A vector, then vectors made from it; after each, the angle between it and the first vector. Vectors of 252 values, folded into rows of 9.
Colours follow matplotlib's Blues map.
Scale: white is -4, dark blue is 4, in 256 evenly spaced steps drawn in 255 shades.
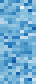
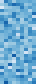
partly opposed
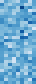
nearly opposite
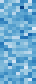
nearly opposite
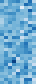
nearly parallel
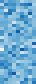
orthogonal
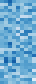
partly aligned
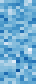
partly opposed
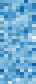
orthogonal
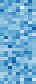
nearly parallel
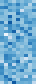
orthogonal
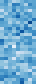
partly opposed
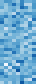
partly opposed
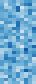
partly aligned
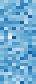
orthogonal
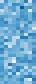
nearly opposite
